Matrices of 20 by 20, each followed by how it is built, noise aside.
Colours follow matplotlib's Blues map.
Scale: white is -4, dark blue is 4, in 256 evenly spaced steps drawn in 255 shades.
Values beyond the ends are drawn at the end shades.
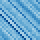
Toeplitz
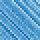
Toeplitz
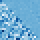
lower triangular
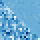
lower triangular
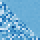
lower triangular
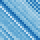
Toeplitz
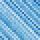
Toeplitz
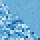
lower triangular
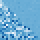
lower triangular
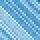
Toeplitz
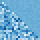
lower triangular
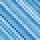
Toeplitz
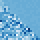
lower triangular
